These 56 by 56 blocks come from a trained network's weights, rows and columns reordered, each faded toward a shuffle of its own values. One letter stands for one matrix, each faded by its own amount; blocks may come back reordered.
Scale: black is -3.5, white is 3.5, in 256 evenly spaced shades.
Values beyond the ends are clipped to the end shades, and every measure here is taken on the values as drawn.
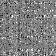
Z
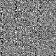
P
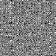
P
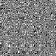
P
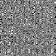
P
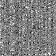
Z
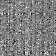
Z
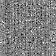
Z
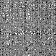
Z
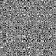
P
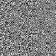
P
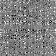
Z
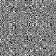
P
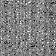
Z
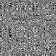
P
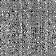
Z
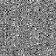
P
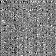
Z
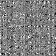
Z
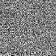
P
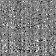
Z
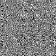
P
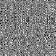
P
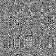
P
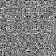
P
